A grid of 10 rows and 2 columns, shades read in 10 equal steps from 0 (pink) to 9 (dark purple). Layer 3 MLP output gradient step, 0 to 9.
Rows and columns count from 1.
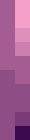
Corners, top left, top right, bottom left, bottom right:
4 0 5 9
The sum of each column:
45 36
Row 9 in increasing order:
5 6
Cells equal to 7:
0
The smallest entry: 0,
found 2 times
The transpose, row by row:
4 4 4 4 4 5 5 5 5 5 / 0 0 1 2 4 4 5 5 6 9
